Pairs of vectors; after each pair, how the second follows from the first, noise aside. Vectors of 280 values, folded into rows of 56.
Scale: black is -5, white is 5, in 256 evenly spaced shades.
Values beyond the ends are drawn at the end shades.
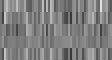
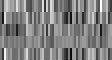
scaled up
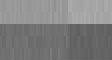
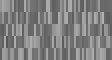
shuffled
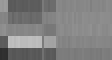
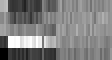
scaled up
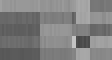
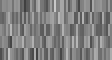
shuffled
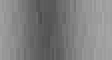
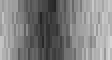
scaled up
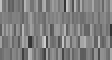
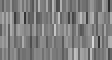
shuffled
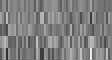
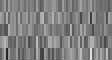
copied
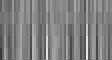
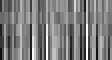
scaled up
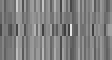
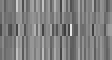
copied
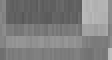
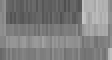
copied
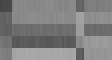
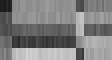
scaled up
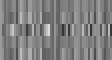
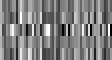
scaled up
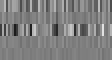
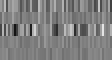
copied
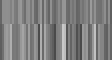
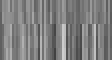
copied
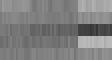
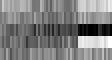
scaled up
